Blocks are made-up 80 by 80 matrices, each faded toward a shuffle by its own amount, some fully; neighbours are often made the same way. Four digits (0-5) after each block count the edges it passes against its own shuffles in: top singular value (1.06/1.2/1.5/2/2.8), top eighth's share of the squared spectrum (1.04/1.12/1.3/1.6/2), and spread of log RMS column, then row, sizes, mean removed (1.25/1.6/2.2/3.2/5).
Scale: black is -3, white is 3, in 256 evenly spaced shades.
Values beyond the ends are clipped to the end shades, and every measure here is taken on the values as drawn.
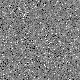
0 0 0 0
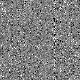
2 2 3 0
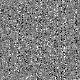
1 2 3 0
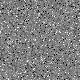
0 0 0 0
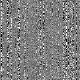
2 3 4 0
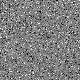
0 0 0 0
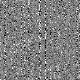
2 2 3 0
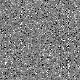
1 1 2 0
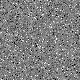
0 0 0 0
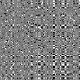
5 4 3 3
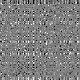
5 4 3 3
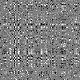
5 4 3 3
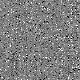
2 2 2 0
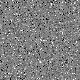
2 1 0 0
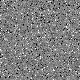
2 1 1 0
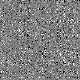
1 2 3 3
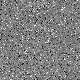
0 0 0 0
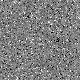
0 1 0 1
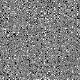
1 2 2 2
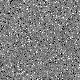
0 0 0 0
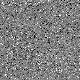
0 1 1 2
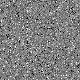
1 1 1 0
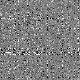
2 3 3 3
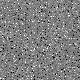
2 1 0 0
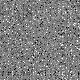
3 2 1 0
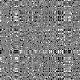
5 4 3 3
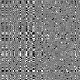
5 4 3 3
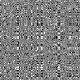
5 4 3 3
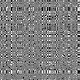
5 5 4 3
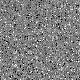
3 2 0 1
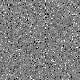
3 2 1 0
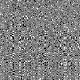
4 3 2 2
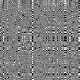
5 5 3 3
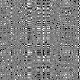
5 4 3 3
